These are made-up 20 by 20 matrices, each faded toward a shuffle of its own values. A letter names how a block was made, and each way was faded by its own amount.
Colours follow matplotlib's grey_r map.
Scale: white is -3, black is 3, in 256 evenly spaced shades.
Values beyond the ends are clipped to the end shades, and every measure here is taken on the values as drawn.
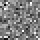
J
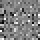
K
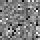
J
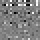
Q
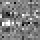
Q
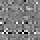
Q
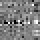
Q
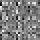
K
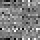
Q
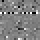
Q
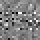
Q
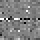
Q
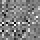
K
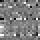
Q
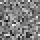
J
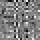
K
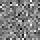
J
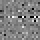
Q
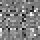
K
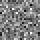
J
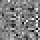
K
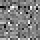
K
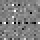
Q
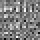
K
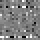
Q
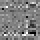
Q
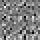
K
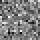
J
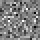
J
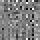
K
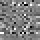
Q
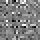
Q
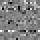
Q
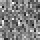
J
